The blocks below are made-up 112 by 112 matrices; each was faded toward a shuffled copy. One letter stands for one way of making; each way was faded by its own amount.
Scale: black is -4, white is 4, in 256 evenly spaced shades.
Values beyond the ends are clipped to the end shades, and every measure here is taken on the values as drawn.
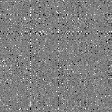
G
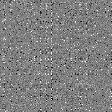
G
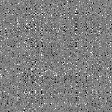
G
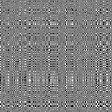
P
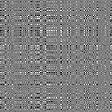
P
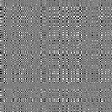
P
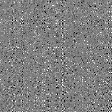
G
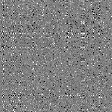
G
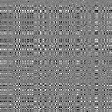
P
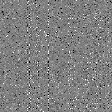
G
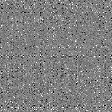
G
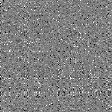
G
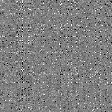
G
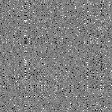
G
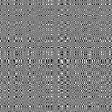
P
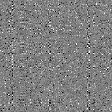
G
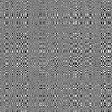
P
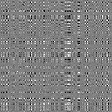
P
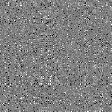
G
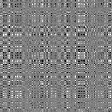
P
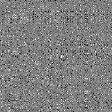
G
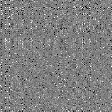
G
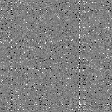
G
